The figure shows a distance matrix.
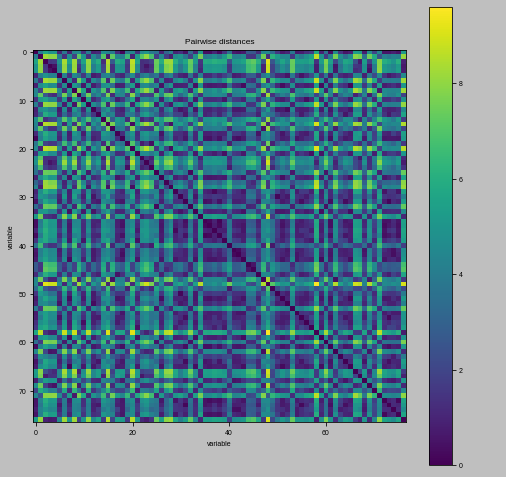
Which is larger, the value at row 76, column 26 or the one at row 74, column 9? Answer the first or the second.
the first
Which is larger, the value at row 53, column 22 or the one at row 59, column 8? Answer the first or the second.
the first
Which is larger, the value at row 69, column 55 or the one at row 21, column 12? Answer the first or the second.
the first
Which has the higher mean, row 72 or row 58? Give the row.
58
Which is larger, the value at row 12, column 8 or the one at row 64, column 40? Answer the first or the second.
the first
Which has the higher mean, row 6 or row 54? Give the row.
6
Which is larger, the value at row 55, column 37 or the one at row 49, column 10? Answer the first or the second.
the second
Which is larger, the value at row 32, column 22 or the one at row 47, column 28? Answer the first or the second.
the second
